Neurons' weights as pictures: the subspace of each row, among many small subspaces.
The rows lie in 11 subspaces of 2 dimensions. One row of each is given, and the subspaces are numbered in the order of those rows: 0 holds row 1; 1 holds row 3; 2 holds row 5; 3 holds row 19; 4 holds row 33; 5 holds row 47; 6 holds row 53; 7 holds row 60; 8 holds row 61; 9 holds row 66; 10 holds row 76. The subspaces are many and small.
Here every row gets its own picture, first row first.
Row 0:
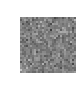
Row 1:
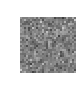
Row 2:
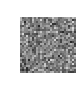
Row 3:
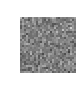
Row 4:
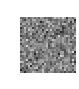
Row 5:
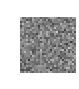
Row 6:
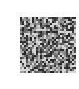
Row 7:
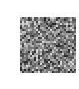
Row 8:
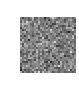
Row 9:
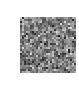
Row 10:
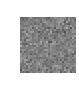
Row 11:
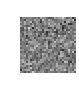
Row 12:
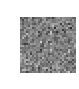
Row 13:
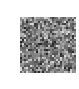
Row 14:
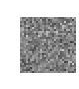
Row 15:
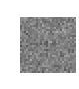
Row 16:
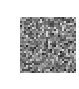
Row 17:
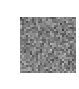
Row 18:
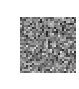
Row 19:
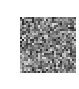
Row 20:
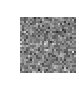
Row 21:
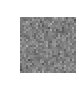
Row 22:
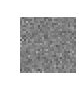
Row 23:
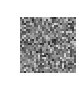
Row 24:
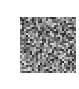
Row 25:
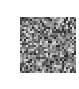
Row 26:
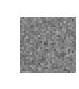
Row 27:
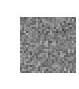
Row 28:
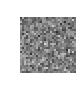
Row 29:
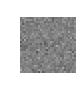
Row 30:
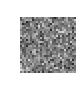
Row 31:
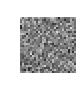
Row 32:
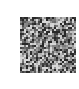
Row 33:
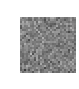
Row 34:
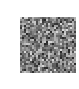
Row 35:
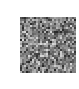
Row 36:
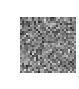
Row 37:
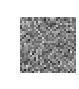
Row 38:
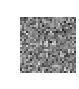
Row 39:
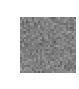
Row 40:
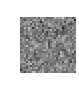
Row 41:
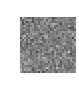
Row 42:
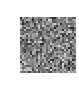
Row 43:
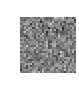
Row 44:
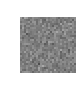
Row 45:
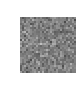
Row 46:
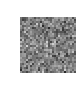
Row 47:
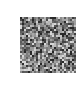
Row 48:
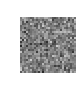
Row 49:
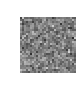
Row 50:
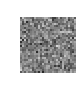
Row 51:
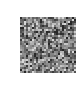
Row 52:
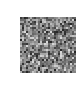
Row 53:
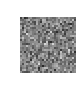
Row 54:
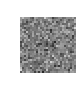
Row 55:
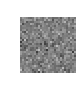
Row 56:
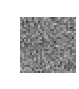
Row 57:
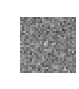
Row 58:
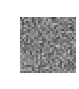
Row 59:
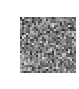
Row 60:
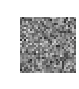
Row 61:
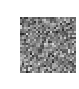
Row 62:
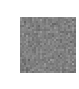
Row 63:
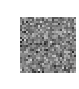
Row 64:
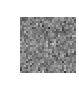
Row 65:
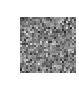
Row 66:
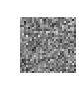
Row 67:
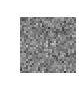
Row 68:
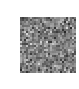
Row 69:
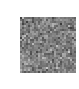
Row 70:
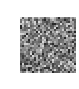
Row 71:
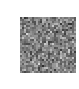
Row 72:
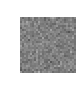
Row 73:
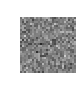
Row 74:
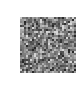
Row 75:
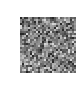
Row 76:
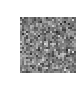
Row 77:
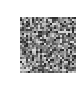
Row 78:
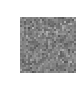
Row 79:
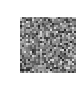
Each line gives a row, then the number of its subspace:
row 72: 4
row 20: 3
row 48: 1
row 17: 5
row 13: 8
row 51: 9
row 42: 5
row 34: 6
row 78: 0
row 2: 9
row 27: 1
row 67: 5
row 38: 1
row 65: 7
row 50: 1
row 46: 5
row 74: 9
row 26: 10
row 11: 0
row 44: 6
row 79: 2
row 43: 2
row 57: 3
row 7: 4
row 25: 7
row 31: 8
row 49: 10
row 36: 4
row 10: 7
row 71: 6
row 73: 6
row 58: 1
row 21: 2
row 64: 5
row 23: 6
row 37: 4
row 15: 1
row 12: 7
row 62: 9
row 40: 0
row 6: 9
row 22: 3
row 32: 7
